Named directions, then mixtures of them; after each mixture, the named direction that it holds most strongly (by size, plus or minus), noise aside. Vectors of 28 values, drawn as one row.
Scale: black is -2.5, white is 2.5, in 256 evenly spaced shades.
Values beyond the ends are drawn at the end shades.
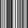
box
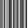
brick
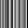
brick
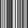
box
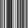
box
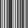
box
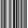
box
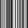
box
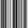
box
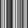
box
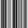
box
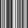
box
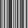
brick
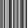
brick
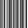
brick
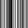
box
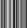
box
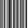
brick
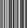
brick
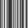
brick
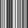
box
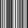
box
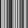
box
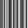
brick
